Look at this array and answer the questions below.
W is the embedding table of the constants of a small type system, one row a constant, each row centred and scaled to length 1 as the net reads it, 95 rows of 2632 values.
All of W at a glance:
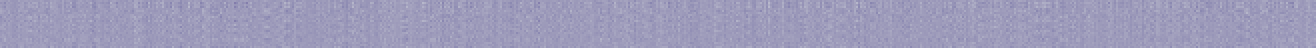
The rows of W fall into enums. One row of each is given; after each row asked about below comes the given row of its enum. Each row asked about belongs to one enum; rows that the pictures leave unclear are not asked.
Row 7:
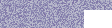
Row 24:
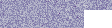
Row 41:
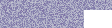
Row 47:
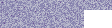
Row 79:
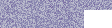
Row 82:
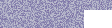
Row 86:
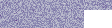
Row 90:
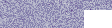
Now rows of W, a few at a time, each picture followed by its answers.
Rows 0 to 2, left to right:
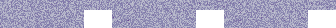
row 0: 82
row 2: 86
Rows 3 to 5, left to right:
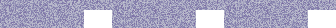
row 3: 7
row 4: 41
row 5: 41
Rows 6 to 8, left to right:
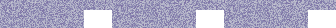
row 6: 41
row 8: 7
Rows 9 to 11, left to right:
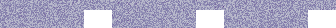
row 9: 7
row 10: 86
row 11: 82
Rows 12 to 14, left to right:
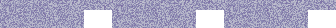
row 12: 7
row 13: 7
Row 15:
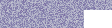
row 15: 41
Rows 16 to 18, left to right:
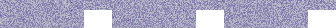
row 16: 90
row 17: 86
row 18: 7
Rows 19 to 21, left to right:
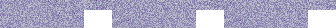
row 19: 24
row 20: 86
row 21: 86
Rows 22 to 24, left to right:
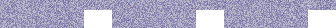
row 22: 79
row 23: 86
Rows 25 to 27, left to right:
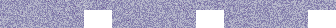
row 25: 24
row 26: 86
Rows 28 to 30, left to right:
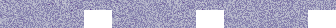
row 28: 90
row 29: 90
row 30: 82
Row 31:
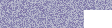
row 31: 41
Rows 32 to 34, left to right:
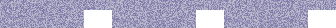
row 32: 41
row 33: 82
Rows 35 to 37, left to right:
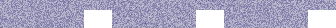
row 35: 82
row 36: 47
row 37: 7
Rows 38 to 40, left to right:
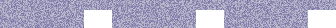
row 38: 82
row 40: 41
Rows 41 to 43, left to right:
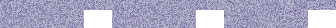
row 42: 41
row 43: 90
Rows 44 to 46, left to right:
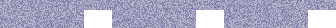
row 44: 82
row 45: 86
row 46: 7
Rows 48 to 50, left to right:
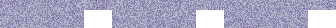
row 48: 24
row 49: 82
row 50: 86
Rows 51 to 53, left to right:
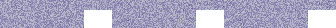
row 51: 82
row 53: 86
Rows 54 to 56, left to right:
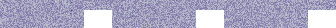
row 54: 90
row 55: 41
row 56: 86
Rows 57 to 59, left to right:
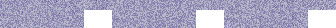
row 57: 24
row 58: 82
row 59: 79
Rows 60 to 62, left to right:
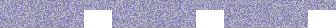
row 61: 82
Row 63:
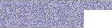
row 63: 7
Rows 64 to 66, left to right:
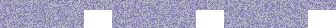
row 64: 7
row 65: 41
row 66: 47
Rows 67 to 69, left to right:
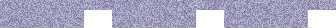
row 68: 24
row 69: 41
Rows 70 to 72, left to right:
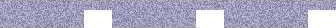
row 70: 82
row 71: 86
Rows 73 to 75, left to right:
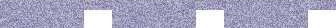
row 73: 86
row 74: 90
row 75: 24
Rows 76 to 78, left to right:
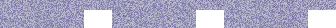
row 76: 82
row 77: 47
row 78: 79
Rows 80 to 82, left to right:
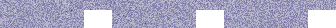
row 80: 90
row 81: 47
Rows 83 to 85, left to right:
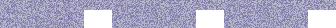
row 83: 79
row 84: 7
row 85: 7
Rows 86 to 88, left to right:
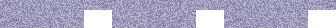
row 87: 82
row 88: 86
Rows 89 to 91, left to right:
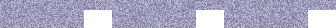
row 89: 41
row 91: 79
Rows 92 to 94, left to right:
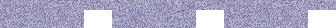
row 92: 7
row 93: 90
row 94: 7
